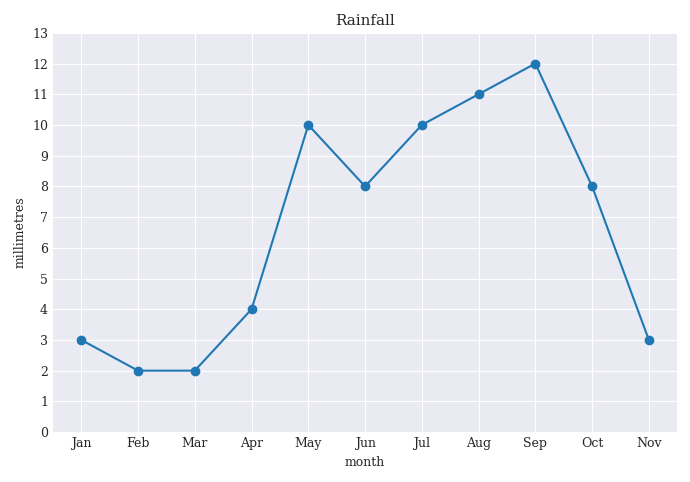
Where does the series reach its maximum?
Sep
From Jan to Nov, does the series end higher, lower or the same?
the same
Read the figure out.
Title: Rainfall
x-axis: month, ticks Jan Feb Mar Apr May Jun Jul Aug Sep Oct Nov
y-axis: millimetres, ticks 0 1 2 3 4 5 6 7 8 9 10 11 12 13
Values:
3 2 2 4 10 8 10 11 12 8 3
